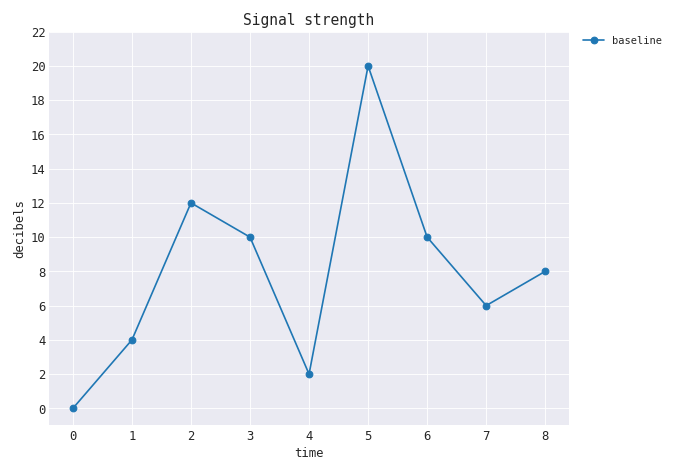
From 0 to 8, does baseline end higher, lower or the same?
higher
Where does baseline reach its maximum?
5
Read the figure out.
Title: Signal strength
x-axis: time, ticks 0 1 2 3 4 5 6 7 8
y-axis: decibels, ticks 0 2 4 6 8 10 12 14 16 18 20 22
Legend: baseline
Values:
baseline: 0 4 12 10 2 20 10 6 8
